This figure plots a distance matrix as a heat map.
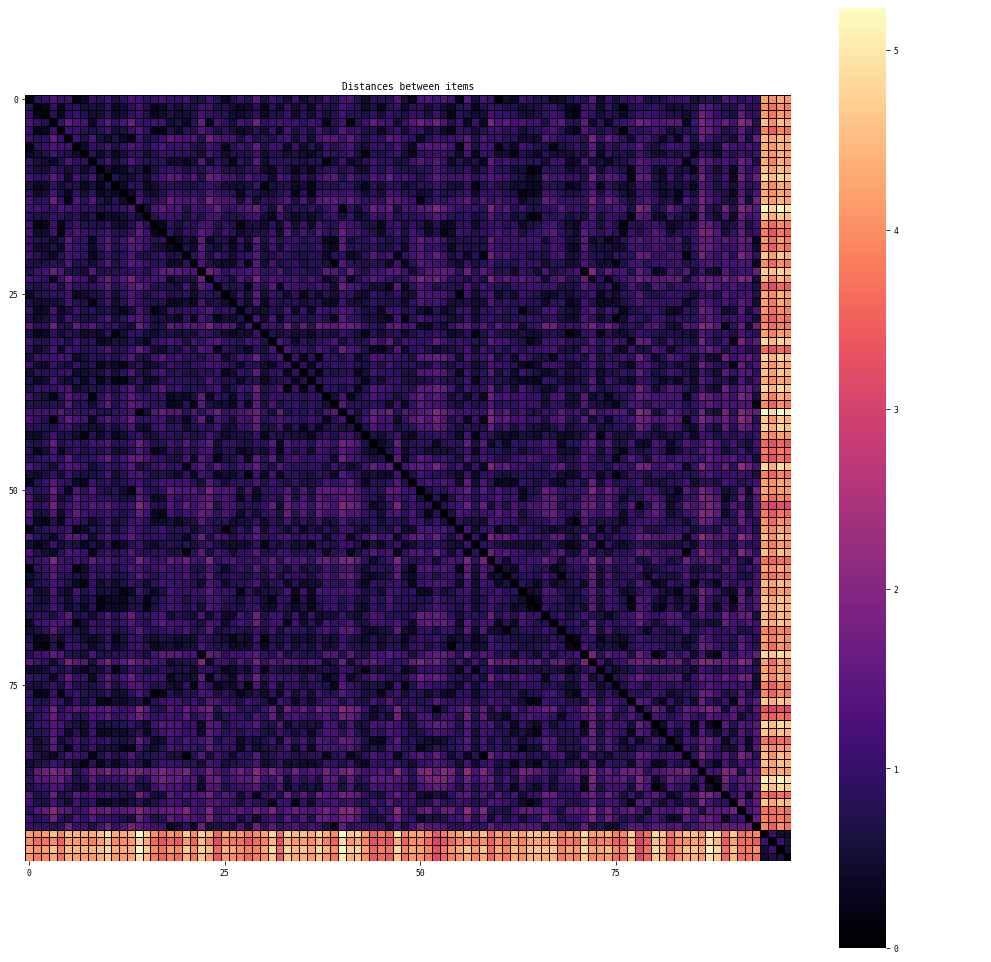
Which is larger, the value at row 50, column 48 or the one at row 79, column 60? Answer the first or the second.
the first
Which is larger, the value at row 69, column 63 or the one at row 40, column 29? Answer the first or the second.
the second
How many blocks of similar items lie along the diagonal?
2
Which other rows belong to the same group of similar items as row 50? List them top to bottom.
0, 1, 2, 3, 4, 5, 6, 7, 8, 9, 10, 11, 12, 13, 14, 15, 16, 17, 18, 19, 20, 21, 22, 23, 24, 25, 26, 27, 28, 29, 30, 31, 32, 33, 34, 35, 36, 37, 38, 39, 40, 41, 42, 43, 44, 45, 46, 47, 48, 49, 51, 52, 53, 54, 55, 56, 57, 58, 59, 60, 61, 62, 63, 64, 65, 66, 67, 68, 69, 70, 71, 72, 73, 74, 75, 76, 77, 78, 79, 80, 81, 82, 83, 84, 85, 86, 87, 88, 89, 90, 91, 92, 93
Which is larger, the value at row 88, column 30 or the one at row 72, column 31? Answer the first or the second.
the second
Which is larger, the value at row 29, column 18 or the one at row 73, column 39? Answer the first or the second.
the first
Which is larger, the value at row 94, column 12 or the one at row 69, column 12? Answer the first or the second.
the first
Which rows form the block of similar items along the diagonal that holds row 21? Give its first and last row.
0 to 93
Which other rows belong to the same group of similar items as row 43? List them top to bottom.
0, 1, 2, 3, 4, 5, 6, 7, 8, 9, 10, 11, 12, 13, 14, 15, 16, 17, 18, 19, 20, 21, 22, 23, 24, 25, 26, 27, 28, 29, 30, 31, 32, 33, 34, 35, 36, 37, 38, 39, 40, 41, 42, 44, 45, 46, 47, 48, 49, 50, 51, 52, 53, 54, 55, 56, 57, 58, 59, 60, 61, 62, 63, 64, 65, 66, 67, 68, 69, 70, 71, 72, 73, 74, 75, 76, 77, 78, 79, 80, 81, 82, 83, 84, 85, 86, 87, 88, 89, 90, 91, 92, 93
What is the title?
Distances between items
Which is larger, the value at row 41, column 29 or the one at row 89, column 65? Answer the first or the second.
the first
